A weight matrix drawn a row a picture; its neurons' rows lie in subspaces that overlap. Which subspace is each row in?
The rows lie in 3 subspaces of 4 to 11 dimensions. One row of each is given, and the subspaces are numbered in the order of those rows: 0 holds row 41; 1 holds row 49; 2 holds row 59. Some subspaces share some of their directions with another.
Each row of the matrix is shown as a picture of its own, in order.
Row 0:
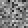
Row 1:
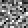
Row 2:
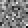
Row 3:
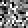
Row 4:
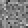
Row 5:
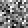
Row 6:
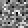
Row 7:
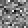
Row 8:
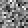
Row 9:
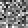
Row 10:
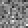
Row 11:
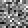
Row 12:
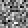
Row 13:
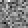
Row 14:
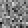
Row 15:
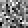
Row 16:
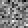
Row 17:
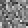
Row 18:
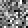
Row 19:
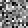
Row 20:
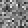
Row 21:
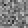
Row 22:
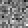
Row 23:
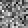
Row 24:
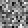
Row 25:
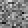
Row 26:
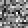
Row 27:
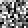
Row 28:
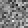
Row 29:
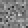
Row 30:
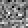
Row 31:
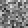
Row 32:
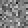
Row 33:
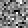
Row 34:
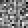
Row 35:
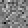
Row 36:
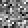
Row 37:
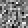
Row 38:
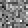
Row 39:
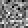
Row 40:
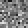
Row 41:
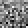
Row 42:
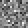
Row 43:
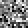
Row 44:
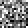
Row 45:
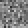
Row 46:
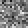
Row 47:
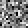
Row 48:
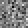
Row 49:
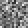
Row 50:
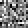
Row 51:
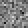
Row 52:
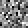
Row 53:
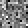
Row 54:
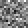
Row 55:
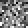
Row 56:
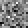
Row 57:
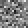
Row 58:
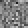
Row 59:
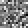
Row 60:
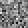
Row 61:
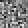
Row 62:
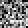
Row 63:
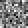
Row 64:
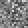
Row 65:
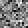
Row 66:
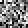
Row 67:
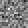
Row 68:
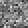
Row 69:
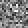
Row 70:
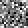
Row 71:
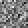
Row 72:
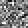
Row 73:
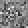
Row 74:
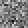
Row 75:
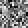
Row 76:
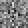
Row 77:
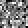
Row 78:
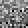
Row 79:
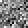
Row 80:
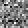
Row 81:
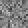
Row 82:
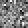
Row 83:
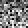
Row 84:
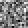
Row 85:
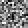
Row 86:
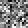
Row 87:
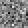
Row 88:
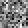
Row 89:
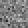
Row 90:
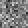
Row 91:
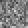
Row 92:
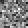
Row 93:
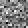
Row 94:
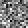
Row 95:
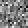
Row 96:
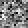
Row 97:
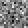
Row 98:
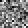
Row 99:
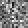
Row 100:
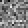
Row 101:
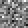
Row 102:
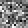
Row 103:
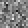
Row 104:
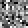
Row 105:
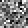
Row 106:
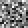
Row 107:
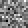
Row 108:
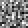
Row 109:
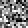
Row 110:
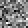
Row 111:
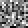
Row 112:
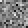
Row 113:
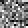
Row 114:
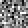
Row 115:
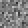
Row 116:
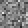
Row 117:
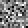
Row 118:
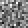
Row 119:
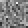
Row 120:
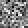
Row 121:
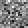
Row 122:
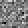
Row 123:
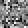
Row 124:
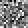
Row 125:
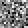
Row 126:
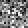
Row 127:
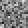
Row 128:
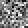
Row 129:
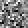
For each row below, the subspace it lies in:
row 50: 2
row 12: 1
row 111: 1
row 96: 0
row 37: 2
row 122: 1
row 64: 0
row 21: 1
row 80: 2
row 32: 2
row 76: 2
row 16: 0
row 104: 1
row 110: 0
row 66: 1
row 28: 2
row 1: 2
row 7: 0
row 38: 1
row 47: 1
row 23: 2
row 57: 0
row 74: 2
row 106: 1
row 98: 2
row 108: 1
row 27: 2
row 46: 2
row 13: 2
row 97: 1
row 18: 2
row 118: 2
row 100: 2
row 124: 1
